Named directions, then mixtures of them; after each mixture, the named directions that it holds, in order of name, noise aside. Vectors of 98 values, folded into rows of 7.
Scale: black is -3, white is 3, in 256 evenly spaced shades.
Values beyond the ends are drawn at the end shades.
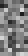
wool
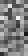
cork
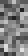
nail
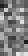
cork, wool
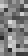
wool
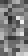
cork, nail, wool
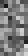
cork, nail, wool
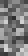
cork, nail, wool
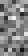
cork, nail, wool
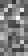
cork, nail, wool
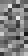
cork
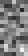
nail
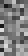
cork, nail, wool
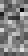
nail, wool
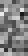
nail, wool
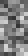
cork, nail, wool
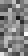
cork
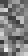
cork, nail, wool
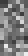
cork, nail, wool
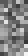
cork, nail, wool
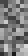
cork, nail, wool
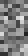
cork, nail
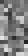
cork, nail, wool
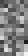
cork, nail, wool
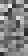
cork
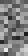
cork, nail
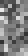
cork, nail, wool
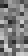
nail, wool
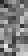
nail, wool
